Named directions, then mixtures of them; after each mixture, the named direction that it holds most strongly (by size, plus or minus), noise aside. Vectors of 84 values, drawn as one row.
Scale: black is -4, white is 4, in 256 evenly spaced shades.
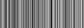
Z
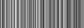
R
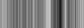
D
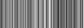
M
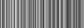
R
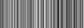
M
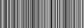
Z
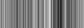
D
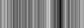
D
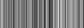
M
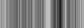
D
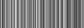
R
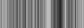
D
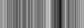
D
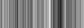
D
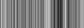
D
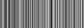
Z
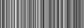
R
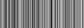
Z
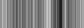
D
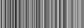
R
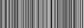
Z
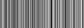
Z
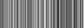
M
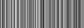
R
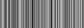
Z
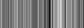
M
